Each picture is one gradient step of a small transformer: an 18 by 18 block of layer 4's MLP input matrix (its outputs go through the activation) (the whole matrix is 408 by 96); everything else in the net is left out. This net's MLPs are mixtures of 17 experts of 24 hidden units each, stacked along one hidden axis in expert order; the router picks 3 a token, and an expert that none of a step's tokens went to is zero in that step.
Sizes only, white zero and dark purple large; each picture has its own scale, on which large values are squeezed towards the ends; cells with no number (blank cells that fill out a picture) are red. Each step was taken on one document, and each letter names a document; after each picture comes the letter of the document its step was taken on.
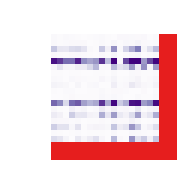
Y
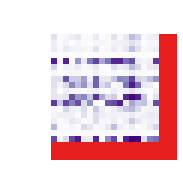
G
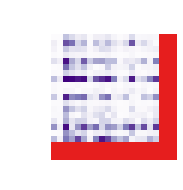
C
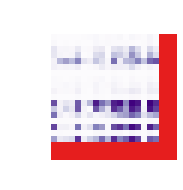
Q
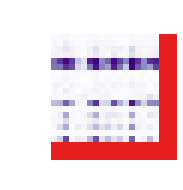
C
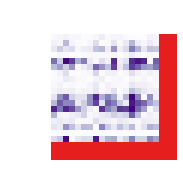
C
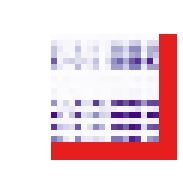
Q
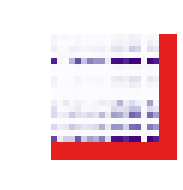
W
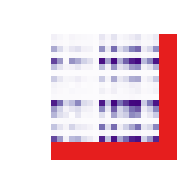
Y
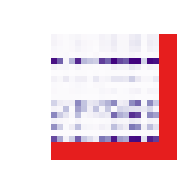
W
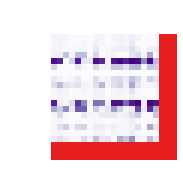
Q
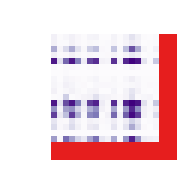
C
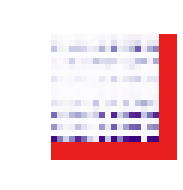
W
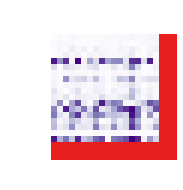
G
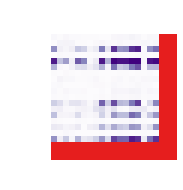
Y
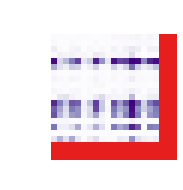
G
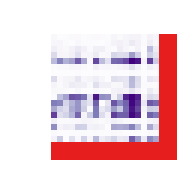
G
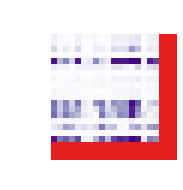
W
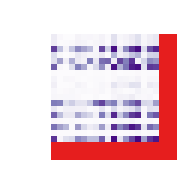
Y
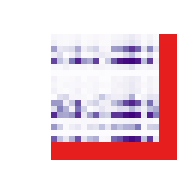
Q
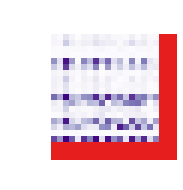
C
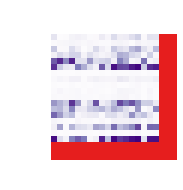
W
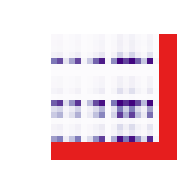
Q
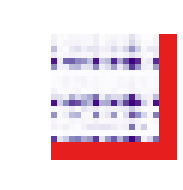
G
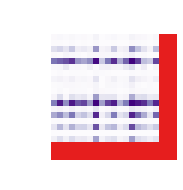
C
